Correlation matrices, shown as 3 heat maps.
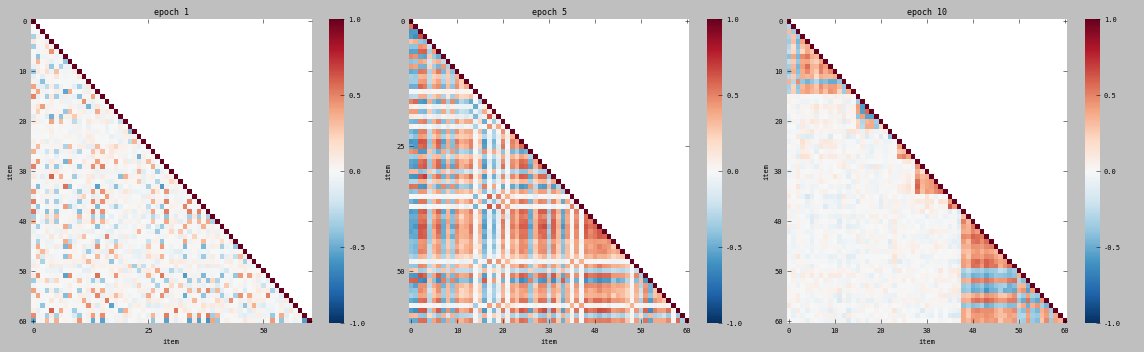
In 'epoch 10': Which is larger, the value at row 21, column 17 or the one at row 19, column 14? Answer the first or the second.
the first
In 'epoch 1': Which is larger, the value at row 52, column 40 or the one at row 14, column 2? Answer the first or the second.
the second
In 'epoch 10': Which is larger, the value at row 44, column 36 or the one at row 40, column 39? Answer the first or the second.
the second
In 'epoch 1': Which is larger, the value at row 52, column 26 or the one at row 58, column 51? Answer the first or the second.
the second
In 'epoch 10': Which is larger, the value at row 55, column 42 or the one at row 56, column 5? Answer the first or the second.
the first
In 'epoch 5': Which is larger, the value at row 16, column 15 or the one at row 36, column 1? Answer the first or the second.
the first
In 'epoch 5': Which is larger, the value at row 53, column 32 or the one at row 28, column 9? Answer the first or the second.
the first
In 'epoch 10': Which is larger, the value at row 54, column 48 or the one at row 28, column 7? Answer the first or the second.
the second
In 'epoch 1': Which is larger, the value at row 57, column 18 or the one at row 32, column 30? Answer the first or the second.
the second
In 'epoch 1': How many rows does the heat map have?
61
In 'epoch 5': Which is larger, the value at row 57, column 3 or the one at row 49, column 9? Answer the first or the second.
the first
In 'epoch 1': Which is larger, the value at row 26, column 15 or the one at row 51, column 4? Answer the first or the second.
the first
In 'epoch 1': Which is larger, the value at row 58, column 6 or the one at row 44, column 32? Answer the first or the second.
the first
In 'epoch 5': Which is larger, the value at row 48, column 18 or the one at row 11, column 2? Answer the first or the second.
the second
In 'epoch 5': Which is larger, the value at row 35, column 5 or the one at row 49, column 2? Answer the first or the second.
the second
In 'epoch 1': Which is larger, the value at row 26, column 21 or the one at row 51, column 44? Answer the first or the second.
the first
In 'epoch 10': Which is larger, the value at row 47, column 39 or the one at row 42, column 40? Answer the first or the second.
the second
